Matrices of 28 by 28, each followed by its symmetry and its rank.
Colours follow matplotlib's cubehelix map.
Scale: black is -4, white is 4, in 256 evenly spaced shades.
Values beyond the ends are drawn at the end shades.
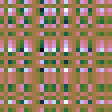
neither, rank one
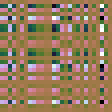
neither, rank one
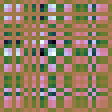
symmetric, rank one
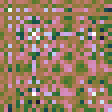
symmetric, rank three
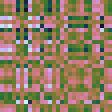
antisymmetric, rank two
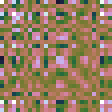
symmetric, rank three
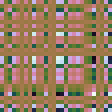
symmetric, rank one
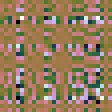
antisymmetric, rank two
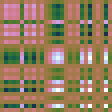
symmetric, rank one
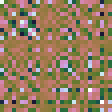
symmetric, rank three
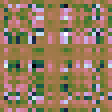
antisymmetric, rank two
